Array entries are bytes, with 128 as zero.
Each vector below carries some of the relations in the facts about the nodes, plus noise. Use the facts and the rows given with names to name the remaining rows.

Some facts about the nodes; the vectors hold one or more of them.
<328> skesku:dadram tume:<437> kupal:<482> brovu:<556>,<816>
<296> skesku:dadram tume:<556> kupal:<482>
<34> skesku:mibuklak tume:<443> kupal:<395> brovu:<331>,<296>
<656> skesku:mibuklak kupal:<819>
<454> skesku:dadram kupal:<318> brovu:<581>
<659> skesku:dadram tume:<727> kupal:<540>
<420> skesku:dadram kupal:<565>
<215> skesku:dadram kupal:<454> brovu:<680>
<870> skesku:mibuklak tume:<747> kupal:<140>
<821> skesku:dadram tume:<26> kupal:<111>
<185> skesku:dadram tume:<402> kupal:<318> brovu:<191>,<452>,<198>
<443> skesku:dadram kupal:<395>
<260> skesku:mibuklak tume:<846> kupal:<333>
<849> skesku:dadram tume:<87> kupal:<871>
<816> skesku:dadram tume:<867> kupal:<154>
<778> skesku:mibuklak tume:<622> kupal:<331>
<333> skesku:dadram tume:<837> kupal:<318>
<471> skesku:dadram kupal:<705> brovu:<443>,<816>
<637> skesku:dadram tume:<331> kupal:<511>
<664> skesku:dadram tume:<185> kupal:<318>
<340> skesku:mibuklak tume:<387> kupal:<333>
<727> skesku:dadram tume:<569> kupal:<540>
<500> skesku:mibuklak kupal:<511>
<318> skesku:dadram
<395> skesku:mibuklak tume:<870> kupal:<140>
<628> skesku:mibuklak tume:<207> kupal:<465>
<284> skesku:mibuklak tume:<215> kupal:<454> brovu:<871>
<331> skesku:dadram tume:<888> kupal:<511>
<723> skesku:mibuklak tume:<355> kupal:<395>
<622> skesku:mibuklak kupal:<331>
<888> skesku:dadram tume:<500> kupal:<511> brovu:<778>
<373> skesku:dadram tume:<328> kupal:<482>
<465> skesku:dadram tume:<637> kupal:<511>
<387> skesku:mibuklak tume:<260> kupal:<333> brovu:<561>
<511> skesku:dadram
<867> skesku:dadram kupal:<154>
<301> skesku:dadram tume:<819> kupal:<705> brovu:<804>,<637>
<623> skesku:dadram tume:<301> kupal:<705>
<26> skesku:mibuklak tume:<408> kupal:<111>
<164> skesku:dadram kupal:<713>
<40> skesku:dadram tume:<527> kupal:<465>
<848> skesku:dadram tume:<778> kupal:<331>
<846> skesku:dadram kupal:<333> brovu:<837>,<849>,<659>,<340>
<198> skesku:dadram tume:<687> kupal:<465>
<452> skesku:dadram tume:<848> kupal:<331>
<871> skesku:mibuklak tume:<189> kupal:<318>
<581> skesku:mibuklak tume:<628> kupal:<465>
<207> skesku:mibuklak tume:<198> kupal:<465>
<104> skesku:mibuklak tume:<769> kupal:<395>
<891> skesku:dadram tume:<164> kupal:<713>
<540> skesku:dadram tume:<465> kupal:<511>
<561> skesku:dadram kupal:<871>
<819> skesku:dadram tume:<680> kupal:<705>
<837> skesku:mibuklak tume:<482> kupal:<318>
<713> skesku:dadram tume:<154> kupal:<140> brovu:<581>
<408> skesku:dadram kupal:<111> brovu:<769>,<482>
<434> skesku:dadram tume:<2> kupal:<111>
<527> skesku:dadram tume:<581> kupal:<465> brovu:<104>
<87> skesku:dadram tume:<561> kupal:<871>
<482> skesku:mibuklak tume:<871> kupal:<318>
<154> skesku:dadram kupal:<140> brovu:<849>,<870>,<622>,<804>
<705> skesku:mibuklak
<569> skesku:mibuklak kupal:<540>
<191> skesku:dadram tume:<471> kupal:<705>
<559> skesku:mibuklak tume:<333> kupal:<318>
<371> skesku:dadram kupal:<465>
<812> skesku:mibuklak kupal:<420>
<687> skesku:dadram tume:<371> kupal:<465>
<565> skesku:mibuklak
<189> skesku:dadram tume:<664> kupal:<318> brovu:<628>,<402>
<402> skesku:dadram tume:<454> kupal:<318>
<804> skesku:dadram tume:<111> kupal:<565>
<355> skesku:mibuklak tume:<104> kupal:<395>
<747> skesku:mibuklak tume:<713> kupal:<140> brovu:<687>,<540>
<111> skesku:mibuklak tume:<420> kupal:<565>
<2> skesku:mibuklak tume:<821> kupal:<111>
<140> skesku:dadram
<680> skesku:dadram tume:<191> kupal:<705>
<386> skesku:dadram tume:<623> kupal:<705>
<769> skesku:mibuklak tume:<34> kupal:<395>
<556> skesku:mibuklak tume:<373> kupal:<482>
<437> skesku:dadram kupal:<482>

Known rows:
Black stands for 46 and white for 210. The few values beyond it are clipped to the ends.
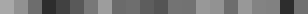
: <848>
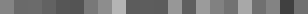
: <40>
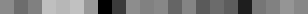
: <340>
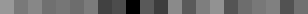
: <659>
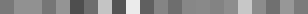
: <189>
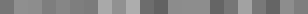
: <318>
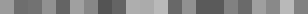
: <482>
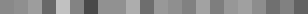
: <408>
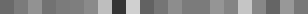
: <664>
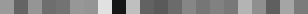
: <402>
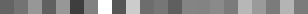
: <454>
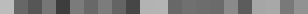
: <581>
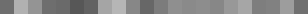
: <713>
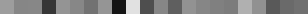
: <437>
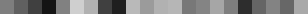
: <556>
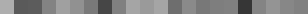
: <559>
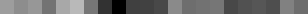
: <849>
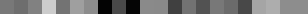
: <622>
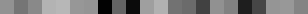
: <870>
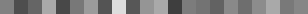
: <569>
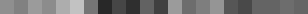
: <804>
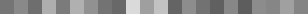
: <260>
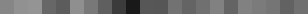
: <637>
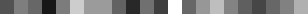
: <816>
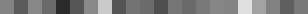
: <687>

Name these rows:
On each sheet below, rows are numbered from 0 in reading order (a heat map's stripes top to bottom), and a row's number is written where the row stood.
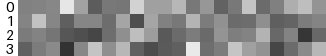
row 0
<34>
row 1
<333>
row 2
<527>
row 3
<443>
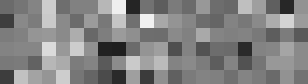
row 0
<452>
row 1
<656>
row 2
<821>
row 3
<837>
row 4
<284>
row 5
<846>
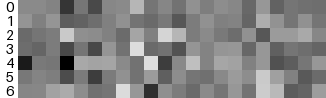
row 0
<623>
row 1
<680>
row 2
<565>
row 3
<386>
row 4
<328>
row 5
<888>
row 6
<191>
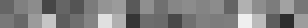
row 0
<819>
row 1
<198>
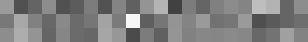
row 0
<207>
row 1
<215>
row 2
<140>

